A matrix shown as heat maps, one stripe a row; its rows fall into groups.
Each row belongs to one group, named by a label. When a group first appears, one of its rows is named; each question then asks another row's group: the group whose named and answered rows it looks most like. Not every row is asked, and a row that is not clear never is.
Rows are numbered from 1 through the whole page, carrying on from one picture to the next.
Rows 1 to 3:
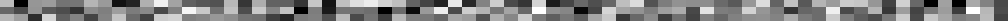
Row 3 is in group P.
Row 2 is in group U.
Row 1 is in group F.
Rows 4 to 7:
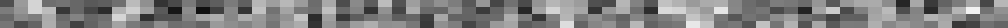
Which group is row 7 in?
F
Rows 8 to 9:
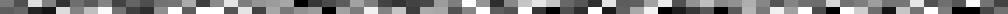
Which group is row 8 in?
U
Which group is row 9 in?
P
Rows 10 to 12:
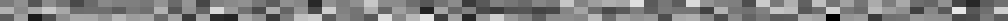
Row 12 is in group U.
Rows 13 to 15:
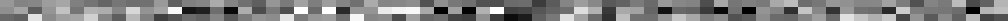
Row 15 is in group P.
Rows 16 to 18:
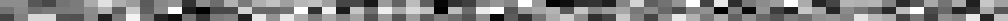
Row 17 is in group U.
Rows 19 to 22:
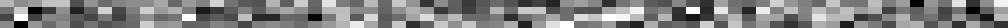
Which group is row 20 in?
F
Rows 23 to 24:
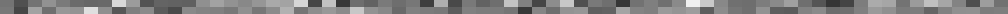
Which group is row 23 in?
F
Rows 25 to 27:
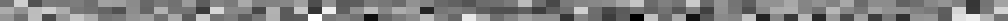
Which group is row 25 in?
F
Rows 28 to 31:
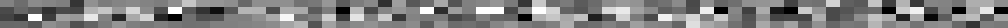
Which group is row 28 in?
U
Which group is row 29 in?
U
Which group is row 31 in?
F
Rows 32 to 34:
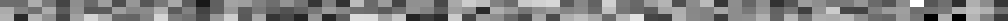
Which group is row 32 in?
U
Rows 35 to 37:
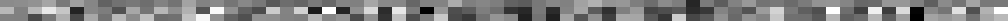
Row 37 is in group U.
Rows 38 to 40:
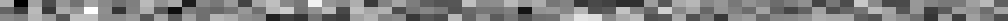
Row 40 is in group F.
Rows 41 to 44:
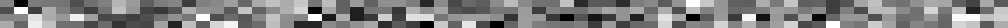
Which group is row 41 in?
F
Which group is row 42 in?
F
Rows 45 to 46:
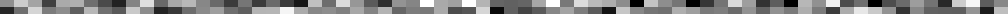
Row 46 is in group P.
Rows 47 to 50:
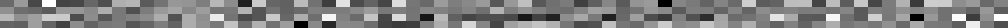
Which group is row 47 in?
P
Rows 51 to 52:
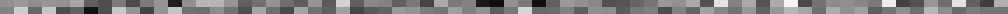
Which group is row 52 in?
P
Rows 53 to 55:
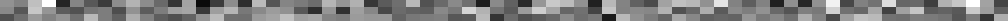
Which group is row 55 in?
P
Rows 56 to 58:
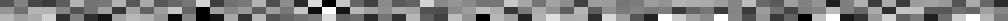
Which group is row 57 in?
U
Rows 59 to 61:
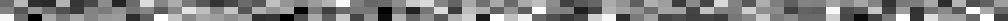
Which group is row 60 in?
U
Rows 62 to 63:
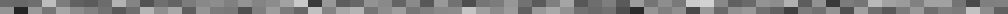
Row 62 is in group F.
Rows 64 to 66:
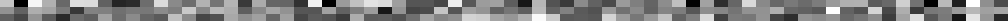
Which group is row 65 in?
U
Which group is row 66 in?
U
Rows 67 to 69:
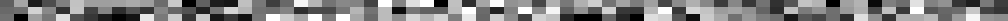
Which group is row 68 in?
U
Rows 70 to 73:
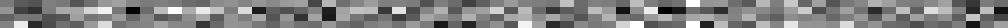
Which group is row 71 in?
P
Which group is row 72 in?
U
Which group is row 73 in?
F
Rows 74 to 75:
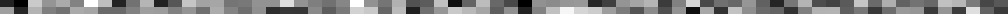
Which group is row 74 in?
P
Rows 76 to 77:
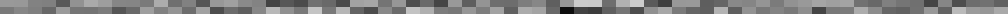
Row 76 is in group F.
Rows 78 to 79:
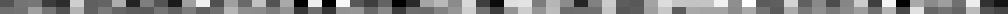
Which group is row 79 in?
U
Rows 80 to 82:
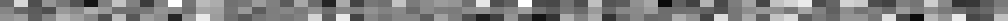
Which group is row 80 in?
P
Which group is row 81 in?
P
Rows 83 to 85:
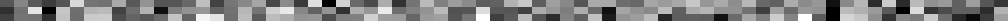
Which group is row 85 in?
P
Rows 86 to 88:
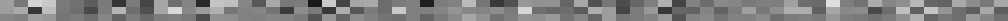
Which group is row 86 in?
U
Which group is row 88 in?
U
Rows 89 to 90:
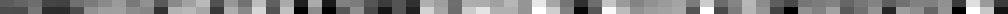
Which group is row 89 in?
U
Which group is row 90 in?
U
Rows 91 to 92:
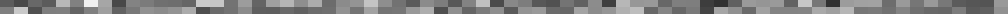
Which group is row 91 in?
P
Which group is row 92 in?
F
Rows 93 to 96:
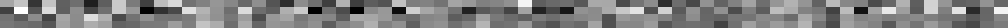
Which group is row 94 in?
F
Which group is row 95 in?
P
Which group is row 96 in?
P
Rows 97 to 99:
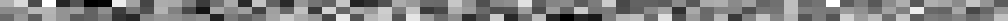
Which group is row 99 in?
F
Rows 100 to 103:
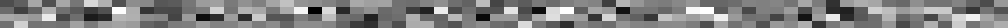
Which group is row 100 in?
P
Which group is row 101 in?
F
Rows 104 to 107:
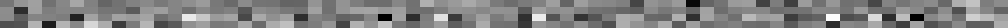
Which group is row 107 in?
P
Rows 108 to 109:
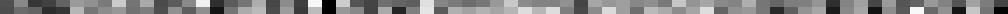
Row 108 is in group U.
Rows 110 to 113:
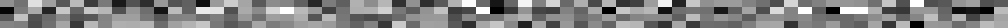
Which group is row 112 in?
F
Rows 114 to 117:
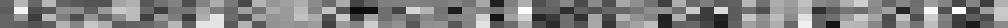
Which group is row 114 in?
P
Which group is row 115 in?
F
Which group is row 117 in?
P
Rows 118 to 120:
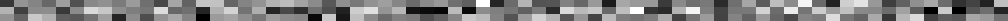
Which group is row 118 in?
P
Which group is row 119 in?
F
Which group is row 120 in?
U
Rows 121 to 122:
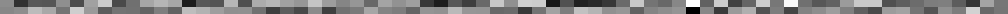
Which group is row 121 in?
F
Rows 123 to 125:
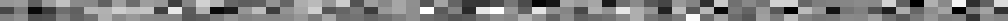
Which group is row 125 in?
F
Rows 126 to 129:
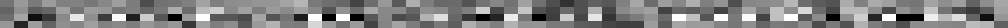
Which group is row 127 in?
P
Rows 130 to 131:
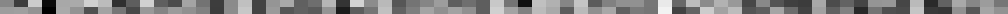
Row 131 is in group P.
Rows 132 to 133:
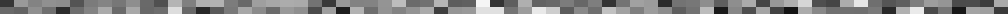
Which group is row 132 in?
P
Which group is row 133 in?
U
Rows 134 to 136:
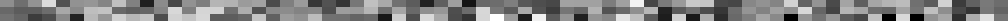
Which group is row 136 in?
U
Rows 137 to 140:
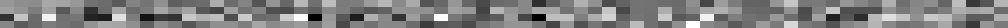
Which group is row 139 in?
F
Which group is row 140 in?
F
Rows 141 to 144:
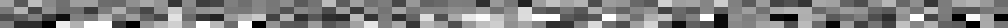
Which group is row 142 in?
P
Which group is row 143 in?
U
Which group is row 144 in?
P
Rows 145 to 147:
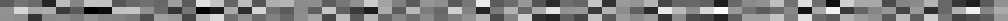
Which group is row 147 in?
P
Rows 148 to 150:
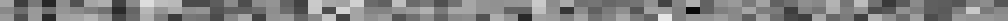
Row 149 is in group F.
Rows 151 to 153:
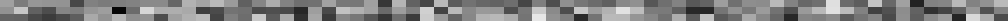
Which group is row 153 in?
U
